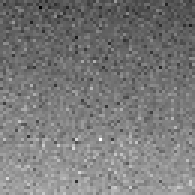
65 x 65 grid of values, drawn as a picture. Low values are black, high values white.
No regular stripes run through it. There is an overall slope up to the bottom. Fine speckle covers the field. The histogram is bell-shaped.
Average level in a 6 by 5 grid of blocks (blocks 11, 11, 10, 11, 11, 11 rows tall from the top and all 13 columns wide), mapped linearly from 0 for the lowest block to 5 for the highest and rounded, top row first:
0 0 0 0 0
1 1 1 1 1
2 2 2 2 2
3 3 3 3 3
4 4 4 4 4
5 5 5 5 5
